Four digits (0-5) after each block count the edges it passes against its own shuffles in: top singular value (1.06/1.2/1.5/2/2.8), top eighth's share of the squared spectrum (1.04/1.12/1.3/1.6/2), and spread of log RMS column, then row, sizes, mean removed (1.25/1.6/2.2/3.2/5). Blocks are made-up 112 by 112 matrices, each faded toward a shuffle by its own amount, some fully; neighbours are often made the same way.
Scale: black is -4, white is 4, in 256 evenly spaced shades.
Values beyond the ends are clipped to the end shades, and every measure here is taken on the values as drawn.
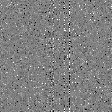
4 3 2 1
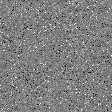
2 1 0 0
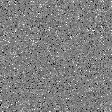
3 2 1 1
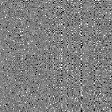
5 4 3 2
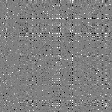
5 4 3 3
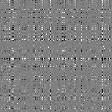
5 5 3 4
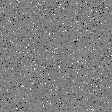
2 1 0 0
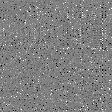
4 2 1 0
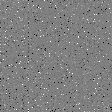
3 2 0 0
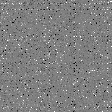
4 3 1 1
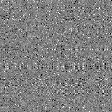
4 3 2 2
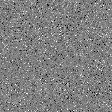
3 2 0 1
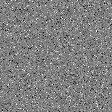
0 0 0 0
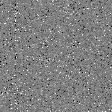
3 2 1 0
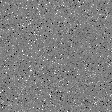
0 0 0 0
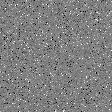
0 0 0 0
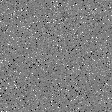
0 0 0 0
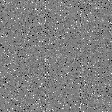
3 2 1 0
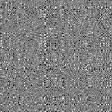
5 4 3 3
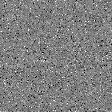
3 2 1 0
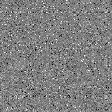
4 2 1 1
